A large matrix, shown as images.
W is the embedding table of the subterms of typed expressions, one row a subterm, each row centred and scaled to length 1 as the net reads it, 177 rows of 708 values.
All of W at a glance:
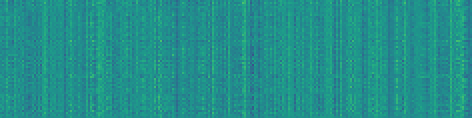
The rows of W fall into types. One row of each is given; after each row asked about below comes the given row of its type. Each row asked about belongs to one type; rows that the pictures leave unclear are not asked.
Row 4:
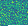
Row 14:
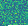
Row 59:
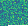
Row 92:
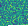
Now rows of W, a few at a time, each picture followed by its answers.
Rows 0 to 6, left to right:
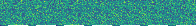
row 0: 14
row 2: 14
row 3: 4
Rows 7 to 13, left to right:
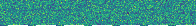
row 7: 14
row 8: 14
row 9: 14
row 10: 92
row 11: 4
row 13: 92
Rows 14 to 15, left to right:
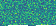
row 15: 14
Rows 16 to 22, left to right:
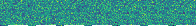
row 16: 14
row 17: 92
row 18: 59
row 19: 4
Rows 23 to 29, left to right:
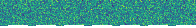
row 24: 59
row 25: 92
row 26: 59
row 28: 92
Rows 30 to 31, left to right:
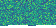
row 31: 59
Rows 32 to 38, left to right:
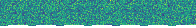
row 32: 92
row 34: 59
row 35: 4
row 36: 59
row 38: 92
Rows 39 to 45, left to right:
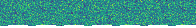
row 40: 4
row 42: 92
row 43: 4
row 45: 4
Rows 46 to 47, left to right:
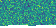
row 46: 92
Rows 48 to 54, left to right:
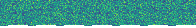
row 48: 92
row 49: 14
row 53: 4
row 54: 59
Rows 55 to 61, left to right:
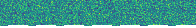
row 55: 4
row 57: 92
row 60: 14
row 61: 4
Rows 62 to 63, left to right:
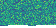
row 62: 59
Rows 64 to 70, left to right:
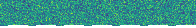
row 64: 4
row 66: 14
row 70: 92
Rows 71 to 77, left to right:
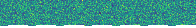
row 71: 4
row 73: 4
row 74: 4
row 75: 92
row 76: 4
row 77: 4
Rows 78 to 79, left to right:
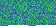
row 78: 4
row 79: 4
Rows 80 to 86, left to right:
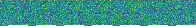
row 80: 92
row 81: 59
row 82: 92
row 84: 4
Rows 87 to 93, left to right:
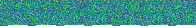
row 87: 4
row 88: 14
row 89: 92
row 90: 92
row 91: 4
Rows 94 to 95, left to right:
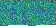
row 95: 4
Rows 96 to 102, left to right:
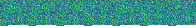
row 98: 4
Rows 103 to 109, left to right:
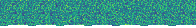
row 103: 92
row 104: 92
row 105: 92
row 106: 4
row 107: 14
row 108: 4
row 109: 4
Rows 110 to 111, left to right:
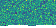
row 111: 59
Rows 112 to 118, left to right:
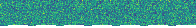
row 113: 14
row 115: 59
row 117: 92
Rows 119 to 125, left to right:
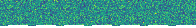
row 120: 59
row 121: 92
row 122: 92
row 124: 14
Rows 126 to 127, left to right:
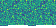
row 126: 59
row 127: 59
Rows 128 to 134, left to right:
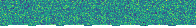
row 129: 92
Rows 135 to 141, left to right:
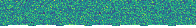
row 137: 14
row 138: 4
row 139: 59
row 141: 59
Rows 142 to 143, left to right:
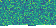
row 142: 92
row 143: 14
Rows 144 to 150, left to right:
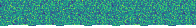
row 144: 92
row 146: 59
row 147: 4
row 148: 92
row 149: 4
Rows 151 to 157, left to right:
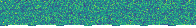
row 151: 59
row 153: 4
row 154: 92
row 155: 4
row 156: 4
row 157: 14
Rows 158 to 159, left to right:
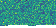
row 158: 59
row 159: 92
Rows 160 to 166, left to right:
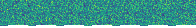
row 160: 59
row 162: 4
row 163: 92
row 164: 4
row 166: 4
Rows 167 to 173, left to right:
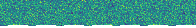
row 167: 14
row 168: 4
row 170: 92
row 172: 14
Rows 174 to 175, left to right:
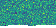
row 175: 14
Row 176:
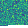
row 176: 59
